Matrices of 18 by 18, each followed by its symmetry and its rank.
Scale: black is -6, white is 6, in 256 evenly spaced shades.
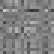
neither, rank three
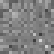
symmetric, rank three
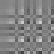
symmetric, rank one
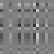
neither, rank one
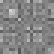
symmetric, rank three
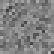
symmetric, full rank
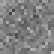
symmetric, full rank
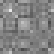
symmetric, rank three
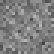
symmetric, full rank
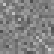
symmetric, full rank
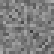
symmetric, full rank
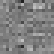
neither, rank three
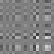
symmetric, rank one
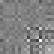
symmetric, rank three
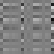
neither, rank one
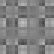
symmetric, rank one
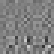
neither, rank three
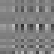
neither, rank one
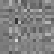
neither, rank three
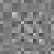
symmetric, rank three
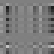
neither, rank one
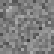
symmetric, full rank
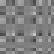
symmetric, rank one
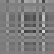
neither, rank one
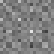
symmetric, rank three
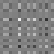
symmetric, rank one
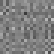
neither, rank three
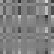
neither, rank one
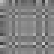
symmetric, rank one
